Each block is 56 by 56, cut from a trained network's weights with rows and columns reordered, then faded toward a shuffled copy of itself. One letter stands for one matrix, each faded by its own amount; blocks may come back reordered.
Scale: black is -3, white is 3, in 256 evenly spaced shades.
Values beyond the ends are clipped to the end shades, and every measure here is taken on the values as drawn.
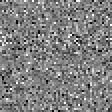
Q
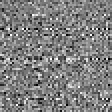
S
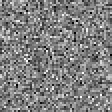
Q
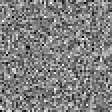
Q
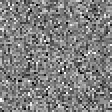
Q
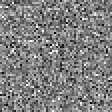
Q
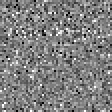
Q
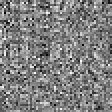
S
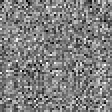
S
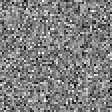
Q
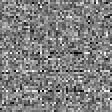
S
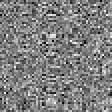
S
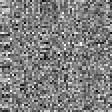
S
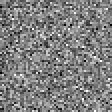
Q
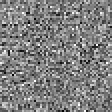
S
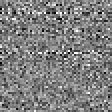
S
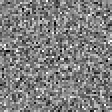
Q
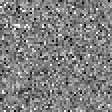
Q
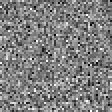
Q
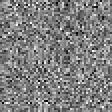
S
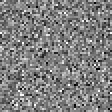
Q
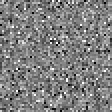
Q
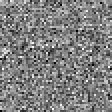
Q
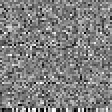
S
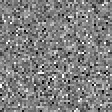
Q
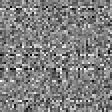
S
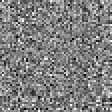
S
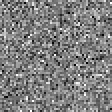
Q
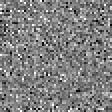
Q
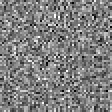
S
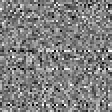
S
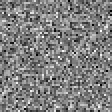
Q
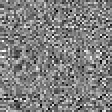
S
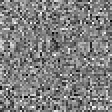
S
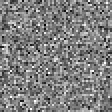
Q
